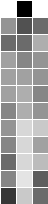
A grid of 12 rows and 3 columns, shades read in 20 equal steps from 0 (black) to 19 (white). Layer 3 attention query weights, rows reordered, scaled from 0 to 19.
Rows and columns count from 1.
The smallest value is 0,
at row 1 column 2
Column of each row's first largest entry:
1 1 3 1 1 2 2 2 2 2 2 2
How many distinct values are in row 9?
3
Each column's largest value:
19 17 19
